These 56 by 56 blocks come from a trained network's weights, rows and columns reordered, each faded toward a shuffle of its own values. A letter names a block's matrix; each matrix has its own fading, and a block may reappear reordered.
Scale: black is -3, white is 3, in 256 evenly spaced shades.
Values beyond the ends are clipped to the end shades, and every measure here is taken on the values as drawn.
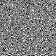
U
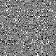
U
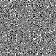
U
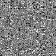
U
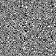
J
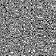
J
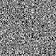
J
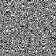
J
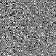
U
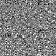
J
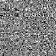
J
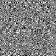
J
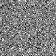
J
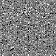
U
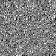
J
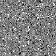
U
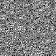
J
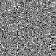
J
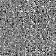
U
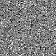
J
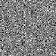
J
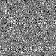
J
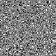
J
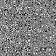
U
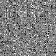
U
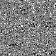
U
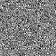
J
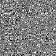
J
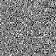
J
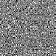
J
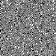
U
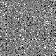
U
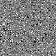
U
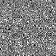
J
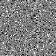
U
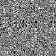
J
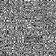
J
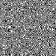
J
